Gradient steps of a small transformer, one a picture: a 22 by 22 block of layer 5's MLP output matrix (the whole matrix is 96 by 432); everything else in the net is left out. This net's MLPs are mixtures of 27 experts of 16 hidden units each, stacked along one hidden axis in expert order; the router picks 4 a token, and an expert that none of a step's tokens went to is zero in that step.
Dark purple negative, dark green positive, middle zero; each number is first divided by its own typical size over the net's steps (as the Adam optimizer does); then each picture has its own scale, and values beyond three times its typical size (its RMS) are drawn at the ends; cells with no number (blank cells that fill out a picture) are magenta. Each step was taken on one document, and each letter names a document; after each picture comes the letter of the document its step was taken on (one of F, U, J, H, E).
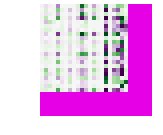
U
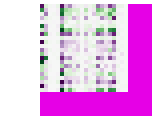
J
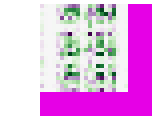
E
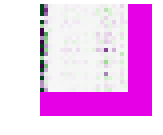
J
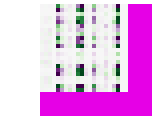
U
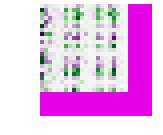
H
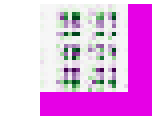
E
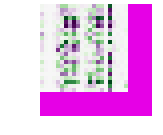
E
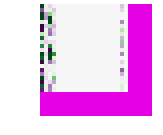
J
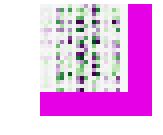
U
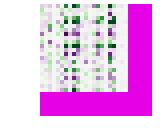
H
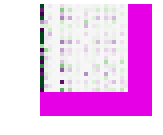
J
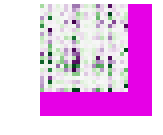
H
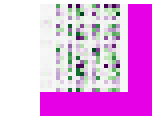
U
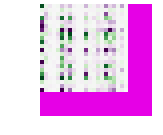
J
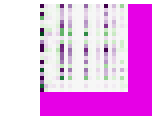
J
